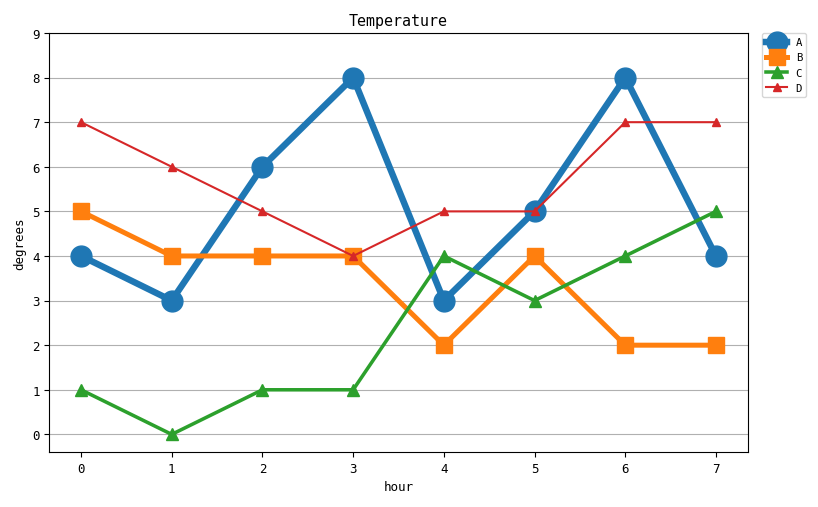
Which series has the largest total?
D
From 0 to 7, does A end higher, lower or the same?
the same
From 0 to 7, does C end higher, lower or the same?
higher
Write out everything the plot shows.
Title: Temperature
x-axis: hour, ticks 0 1 2 3 4 5 6 7
y-axis: degrees, ticks 0 1 2 3 4 5 6 7 8 9
Legend: A, B, C, D
Values:
A: 4 3 6 8 3 5 8 4
B: 5 4 4 4 2 4 2 2
C: 1 0 1 1 4 3 4 5
D: 7 6 5 4 5 5 7 7
